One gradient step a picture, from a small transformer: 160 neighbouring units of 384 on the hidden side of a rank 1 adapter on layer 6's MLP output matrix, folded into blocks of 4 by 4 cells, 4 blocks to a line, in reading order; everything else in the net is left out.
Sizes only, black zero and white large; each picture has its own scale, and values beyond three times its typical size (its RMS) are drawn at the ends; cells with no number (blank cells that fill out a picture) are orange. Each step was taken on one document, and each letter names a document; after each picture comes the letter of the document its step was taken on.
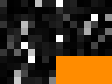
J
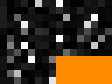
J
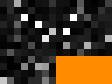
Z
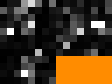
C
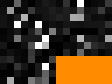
Z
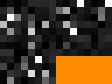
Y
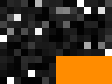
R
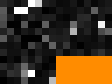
C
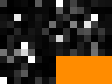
J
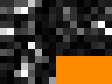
C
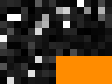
Y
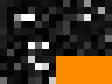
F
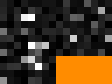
F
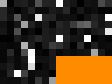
J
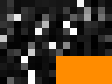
R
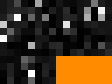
R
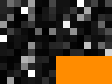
R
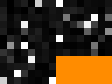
J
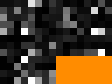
C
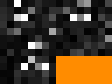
Z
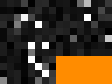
F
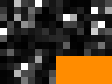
C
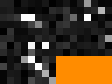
F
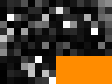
Y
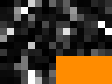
C
